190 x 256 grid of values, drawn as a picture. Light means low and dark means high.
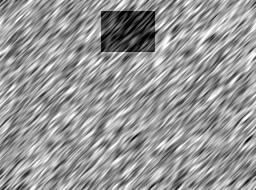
In the top middle lies a patch that is higher than the rest. Streaks slant up to the right. There is no overall slope. Neither half mirrors the other. The top middle is the ninth with the highest average.
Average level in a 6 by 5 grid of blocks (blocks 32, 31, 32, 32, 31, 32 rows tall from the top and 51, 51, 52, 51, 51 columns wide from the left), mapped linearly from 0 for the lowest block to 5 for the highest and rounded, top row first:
11510 | 11501 | 11111 | 11111 | 11111 | 11111
